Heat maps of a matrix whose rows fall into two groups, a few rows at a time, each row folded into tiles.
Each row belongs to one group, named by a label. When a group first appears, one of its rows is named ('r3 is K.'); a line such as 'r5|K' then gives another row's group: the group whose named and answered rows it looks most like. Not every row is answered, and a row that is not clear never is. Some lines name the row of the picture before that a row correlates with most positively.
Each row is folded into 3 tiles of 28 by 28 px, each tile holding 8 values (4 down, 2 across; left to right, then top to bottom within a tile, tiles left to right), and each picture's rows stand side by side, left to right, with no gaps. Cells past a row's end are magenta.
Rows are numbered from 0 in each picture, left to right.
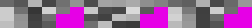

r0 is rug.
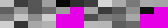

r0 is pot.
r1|rug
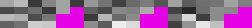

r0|pot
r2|pot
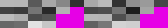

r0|pot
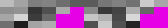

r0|pot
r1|rug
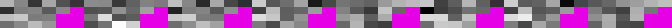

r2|pot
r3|pot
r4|rug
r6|pot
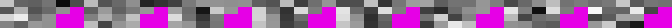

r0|pot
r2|rug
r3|rug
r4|rug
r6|rug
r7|rug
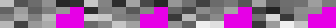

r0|pot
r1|pot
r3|pot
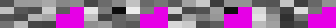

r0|rug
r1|rug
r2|rug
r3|rug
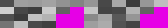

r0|rug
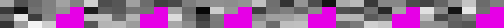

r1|pot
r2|rug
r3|pot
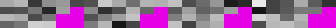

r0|pot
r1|rug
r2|pot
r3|pot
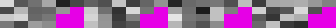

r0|pot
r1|rug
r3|rug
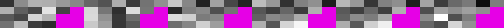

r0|rug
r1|rug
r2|pot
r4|pot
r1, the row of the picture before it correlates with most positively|1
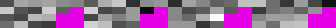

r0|rug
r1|rug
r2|rug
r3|pot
